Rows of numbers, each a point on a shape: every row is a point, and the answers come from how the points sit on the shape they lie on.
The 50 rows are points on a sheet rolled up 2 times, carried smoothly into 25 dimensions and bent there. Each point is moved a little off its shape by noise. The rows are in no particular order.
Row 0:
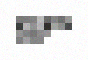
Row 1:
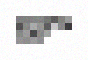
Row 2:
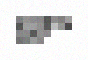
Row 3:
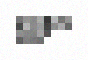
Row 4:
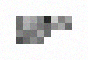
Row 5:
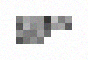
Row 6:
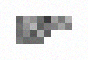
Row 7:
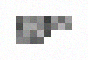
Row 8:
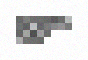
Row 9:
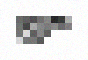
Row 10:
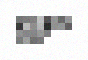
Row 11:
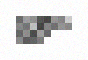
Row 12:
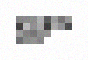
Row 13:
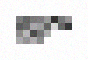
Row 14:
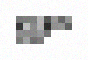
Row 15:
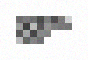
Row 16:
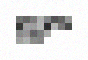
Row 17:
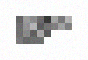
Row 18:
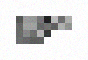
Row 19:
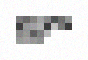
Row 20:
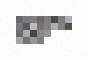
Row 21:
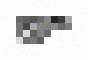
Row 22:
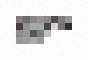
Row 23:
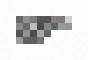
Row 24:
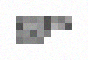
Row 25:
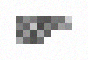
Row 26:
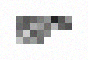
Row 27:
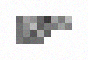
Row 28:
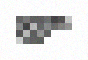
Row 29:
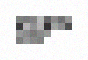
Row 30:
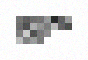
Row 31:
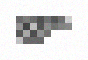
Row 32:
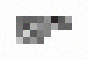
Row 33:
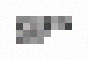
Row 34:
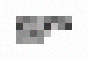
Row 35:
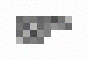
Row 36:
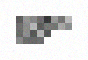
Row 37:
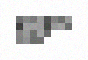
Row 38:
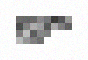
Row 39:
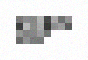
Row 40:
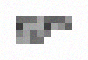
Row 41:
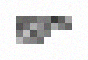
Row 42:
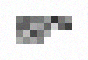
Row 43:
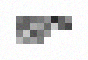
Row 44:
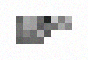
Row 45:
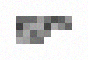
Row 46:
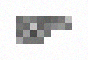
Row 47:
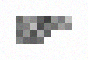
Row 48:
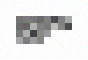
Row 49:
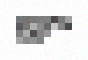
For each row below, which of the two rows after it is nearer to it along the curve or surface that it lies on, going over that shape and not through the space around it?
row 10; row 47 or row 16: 16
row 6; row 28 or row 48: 28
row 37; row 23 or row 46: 23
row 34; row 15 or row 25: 15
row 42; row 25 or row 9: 9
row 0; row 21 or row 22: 22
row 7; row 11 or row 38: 11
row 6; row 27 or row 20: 27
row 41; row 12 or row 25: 25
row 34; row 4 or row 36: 4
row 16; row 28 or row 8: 28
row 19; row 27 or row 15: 15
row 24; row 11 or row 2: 2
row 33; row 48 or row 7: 7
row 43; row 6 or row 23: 23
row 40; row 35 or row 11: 35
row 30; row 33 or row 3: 33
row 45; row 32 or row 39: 32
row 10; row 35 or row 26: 26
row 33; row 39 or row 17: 39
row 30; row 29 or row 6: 29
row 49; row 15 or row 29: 15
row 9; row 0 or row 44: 0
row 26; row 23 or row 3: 23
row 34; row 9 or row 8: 9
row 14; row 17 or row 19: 19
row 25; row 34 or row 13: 13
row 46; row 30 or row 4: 30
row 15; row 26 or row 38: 26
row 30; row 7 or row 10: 10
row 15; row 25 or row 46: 25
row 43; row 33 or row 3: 33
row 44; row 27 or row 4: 4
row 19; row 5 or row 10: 10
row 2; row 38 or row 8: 38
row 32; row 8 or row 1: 1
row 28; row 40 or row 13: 13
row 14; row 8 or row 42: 42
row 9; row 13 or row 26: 26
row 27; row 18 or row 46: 46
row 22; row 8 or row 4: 4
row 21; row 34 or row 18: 34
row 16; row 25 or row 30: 30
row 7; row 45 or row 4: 45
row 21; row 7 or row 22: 22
